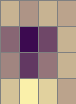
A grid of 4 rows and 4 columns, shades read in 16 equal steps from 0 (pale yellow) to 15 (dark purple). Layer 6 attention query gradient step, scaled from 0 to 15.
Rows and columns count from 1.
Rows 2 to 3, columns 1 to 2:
9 15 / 7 12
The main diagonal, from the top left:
4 15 8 5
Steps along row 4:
down up up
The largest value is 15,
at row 2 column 2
